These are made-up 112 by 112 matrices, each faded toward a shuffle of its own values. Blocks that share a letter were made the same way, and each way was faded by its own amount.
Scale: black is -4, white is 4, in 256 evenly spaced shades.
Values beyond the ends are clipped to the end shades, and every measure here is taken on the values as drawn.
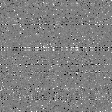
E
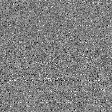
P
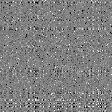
E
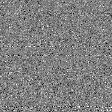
P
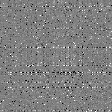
E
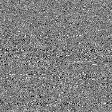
P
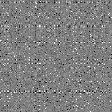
E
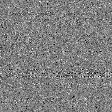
P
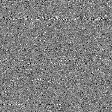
P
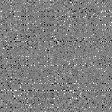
E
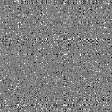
E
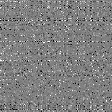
E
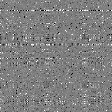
E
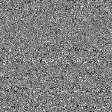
P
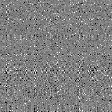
E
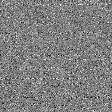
P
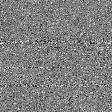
P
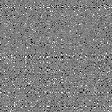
E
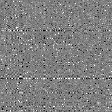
E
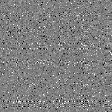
E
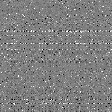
E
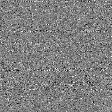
P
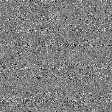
P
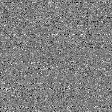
P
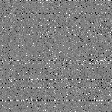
E
